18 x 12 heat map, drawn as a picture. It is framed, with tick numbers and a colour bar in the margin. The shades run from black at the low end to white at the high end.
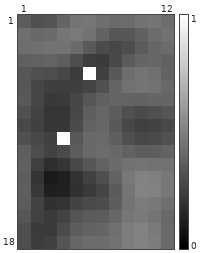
Roughest part: top middle. Histogram: skewed, a long tail of high values. Ninth with the lowest average: bottom left. Lone odd cells: 2, each higher than its neighbours.
